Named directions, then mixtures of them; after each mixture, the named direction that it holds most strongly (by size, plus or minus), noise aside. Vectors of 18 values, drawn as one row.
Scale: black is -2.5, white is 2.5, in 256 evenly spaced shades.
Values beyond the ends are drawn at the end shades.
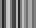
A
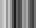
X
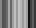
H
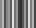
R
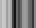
X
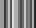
R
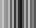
R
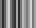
A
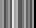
R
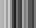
X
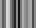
A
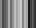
H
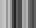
X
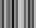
R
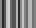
A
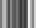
H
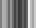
H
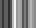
X
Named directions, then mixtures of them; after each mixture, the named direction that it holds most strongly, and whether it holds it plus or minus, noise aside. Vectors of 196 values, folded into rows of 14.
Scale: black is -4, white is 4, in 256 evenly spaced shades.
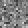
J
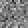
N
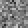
N, plus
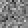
N, plus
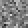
J, minus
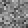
J, minus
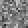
J, minus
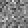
N, minus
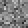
J, minus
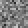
N, plus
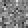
J, minus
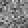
N, minus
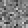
J, plus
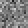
N, plus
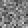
J, plus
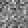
N, minus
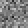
N, plus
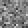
J, minus
